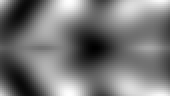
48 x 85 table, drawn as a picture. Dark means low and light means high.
Mirror symmetry: top to bottom. Grain: smooth. Lone odd cells: none. Ninth with the lowest average: centre.
